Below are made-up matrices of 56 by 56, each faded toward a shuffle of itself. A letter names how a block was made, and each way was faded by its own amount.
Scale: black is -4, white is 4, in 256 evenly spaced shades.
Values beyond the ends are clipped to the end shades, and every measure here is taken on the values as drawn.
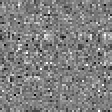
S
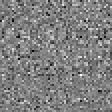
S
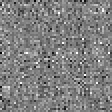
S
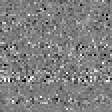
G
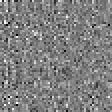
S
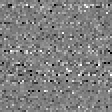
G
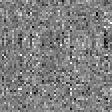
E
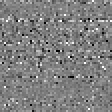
G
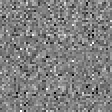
S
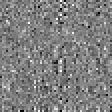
E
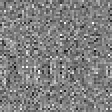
S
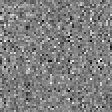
S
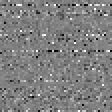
G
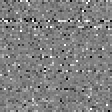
G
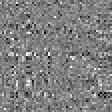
E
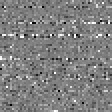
G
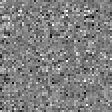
S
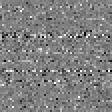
G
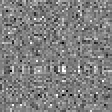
E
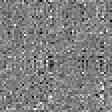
E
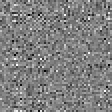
S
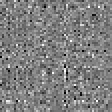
S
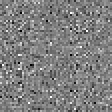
E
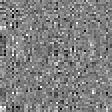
E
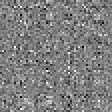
S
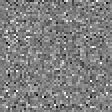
S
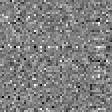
E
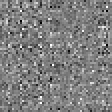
E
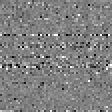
G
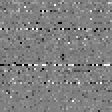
G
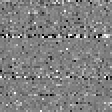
G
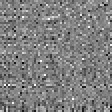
E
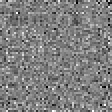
S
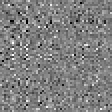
E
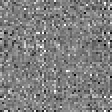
E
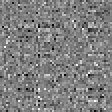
E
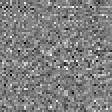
S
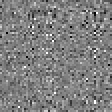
E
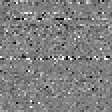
G
